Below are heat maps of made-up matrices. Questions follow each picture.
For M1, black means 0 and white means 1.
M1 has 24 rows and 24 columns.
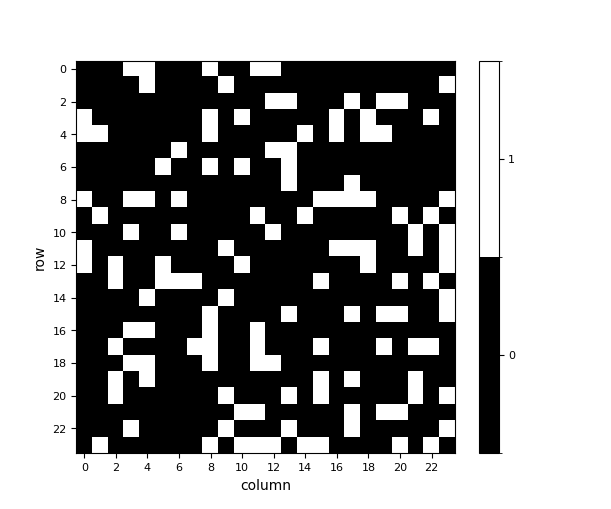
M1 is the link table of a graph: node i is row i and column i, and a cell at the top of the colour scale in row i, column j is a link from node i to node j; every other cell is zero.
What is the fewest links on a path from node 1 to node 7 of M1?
4
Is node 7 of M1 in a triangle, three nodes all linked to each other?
no
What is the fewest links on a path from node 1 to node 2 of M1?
3
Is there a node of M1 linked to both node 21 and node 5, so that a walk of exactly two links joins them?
no
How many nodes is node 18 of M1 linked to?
5
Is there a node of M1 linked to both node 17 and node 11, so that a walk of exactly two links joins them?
yes
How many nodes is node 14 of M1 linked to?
3
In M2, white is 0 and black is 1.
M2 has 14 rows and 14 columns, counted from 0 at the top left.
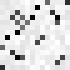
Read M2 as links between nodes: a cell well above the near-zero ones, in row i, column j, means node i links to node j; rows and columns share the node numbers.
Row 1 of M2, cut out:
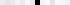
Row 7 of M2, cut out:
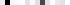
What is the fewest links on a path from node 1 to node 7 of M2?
1
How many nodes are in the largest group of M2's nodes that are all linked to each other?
3
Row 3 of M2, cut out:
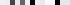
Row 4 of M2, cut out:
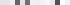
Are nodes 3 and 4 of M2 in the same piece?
yes
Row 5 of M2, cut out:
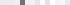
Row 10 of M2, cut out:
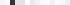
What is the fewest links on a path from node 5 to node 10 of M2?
4
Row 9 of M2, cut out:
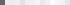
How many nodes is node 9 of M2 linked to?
1
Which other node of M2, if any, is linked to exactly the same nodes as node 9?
node 13
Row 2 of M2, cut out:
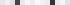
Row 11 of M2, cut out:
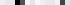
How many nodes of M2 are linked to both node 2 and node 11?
1
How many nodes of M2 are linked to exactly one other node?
8
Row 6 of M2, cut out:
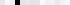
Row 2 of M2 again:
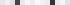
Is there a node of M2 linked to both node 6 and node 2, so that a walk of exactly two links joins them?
yes
